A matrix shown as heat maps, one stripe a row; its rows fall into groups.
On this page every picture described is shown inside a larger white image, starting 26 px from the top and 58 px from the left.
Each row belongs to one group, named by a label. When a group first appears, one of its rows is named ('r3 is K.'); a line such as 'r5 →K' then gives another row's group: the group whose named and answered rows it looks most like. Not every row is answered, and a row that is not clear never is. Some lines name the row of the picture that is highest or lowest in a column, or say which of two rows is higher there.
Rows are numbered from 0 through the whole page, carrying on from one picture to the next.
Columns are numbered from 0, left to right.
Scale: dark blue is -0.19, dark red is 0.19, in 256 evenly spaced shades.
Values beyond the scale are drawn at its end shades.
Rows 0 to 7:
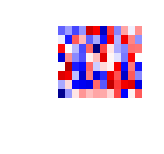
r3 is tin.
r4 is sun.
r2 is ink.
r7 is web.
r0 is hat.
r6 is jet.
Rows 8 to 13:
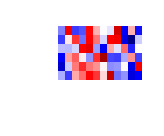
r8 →sun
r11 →tin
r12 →web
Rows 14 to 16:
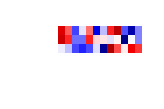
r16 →jet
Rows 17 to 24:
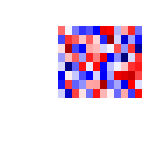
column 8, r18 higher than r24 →Yes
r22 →jet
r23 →tin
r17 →ink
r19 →sun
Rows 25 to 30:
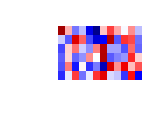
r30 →tin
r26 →jet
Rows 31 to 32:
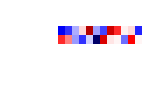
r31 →hat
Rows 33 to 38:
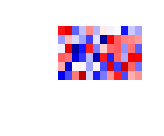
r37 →jet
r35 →sun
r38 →web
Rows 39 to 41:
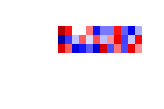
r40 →web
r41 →ink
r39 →sun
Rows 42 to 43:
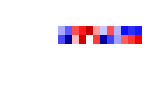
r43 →web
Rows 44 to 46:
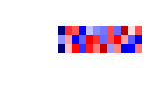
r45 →hat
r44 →jet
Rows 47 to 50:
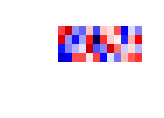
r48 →ink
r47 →sun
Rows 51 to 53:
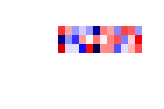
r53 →ink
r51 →ink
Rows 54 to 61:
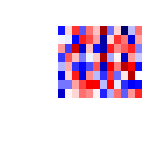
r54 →tin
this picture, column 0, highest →56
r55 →hat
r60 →hat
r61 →web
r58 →jet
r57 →tin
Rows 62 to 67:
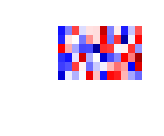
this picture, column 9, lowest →63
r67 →hat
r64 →ink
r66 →web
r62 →tin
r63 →tin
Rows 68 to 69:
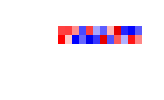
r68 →sun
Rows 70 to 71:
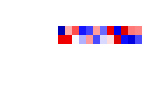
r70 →jet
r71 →sun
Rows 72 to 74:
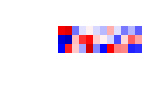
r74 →hat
